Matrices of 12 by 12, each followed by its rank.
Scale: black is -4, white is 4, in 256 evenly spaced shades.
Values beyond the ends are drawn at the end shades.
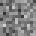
full rank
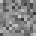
full rank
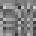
two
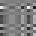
one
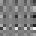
one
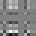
one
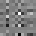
two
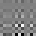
one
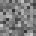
full rank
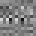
two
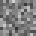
full rank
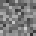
full rank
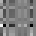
one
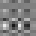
one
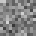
full rank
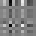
one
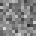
full rank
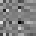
two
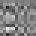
two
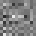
two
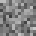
full rank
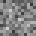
full rank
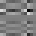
one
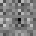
two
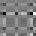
one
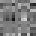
two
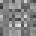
two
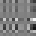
one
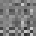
two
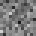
full rank
